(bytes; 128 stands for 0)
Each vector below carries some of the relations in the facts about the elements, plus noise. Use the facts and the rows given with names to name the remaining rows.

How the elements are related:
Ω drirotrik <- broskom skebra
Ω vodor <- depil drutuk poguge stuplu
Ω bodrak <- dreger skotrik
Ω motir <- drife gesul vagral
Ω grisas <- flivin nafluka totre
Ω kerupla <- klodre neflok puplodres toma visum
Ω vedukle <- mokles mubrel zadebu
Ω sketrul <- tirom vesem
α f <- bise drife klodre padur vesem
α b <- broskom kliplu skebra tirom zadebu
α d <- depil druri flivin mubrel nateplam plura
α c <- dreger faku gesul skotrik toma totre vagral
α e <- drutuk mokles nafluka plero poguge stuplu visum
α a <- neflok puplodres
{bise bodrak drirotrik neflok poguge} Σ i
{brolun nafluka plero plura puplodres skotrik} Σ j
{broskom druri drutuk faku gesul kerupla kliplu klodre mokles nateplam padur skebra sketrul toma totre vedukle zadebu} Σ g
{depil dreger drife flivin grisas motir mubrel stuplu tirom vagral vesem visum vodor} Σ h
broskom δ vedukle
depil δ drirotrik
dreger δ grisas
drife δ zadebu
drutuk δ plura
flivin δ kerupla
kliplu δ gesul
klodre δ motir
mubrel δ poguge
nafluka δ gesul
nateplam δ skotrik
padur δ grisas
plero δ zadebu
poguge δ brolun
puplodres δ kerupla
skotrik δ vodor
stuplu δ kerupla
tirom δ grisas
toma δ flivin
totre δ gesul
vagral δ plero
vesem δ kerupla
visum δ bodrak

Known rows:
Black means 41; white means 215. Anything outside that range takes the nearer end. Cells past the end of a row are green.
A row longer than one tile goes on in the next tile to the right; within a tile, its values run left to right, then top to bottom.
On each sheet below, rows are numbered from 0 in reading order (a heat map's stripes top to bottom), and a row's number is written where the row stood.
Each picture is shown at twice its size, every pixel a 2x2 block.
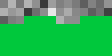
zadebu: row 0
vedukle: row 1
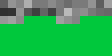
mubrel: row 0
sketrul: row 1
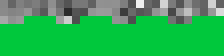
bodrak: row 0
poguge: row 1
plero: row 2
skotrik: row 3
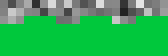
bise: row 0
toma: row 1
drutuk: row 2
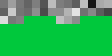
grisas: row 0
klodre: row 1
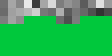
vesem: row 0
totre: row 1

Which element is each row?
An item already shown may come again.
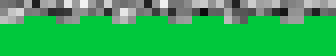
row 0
klodre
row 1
flivin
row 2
bise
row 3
depil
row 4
nafluka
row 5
depil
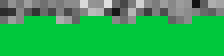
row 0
mubrel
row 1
stuplu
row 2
nateplam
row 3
faku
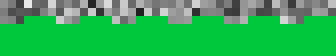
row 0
plero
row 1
padur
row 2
tirom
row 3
broskom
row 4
plura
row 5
mokles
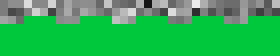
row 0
stuplu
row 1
kerupla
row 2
klodre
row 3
kliplu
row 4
druri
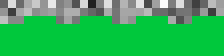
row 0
puplodres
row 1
drife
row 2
vesem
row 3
dreger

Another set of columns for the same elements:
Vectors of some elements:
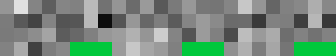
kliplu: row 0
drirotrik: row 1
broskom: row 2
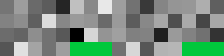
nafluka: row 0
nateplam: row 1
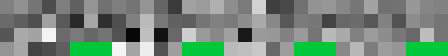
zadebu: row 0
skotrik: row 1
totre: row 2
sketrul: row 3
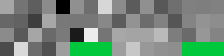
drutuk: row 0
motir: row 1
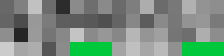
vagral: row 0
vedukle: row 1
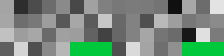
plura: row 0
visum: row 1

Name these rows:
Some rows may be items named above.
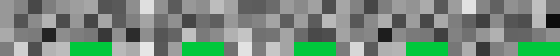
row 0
nateplam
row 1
dreger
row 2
depil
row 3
nateplam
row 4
kliplu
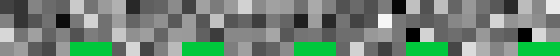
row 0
drife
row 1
plura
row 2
tirom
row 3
plero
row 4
nafluka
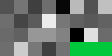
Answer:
plero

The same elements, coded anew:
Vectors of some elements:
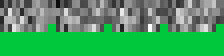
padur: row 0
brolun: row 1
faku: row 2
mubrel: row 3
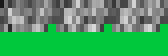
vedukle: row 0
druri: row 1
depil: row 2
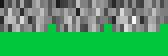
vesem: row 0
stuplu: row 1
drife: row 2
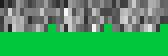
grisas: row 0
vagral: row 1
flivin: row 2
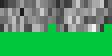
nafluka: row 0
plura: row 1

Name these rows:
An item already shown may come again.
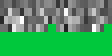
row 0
tirom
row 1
skotrik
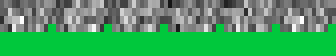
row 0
broskom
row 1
plura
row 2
nateplam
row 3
kerupla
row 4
plero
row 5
kliplu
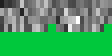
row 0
poguge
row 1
broskom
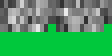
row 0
flivin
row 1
puplodres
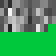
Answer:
dreger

